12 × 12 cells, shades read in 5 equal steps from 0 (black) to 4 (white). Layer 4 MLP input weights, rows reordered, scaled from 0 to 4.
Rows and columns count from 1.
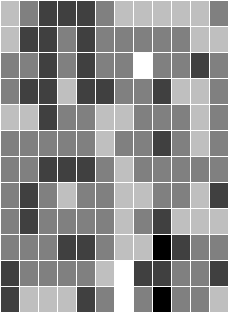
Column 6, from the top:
2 2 2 1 3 3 2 2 2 2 3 2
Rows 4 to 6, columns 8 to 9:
2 1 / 2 2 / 2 1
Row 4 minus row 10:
0 -1 -1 2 0 -1 -1 -1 1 2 1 0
